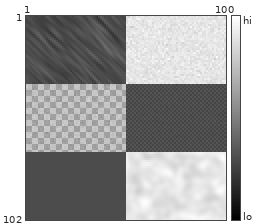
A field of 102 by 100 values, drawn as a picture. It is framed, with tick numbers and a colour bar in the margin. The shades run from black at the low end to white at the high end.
It is made of 3 by 2 panels. Panel 1,1: low, slanting down to the right, faint in contrast. Panel 1,2: very high, fine-grained, faint in contrast. Panel 2,1: high, checkered. Panel 2,2: low, checkered, faint in contrast. Panel 3,1: low, flat. Panel 3,2: very high, blotchy, faint in contrast.
